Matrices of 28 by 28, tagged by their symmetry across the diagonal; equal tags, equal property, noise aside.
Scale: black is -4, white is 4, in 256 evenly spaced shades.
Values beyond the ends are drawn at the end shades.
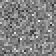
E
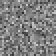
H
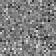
H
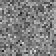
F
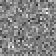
E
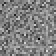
E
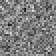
E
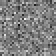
H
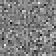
H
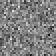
F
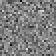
F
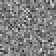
H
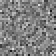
E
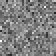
F
